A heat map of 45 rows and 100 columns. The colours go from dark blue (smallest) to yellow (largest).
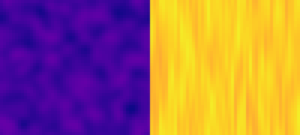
It is made of 1 by 2 panels. Panel 1,1: very low, blotchy, faint in contrast. Panel 1,2: very high, streaked downward, faint in contrast.
